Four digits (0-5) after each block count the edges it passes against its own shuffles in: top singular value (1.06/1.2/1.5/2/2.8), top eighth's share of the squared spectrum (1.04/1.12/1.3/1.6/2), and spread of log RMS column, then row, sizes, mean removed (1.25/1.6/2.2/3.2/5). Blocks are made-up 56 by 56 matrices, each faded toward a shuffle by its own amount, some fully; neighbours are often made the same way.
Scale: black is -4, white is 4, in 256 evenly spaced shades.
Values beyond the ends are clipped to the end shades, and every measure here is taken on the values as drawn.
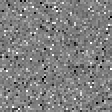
0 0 0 0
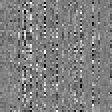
4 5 4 0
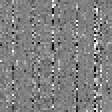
4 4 3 0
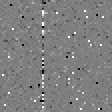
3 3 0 0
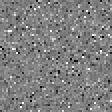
0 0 0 0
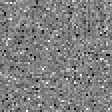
1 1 0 0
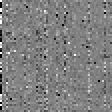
4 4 3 0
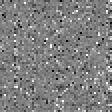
2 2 2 0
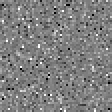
0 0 0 0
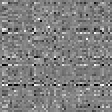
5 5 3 3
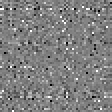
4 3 1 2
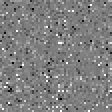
3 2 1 0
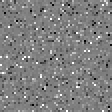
1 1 0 1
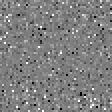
2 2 0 1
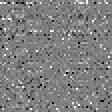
3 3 1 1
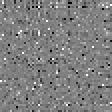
3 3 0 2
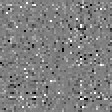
3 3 1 1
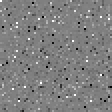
1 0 0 0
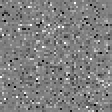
3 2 0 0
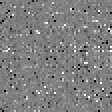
3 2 1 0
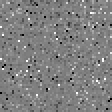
2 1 0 0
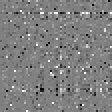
4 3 1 2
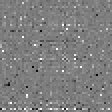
4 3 1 1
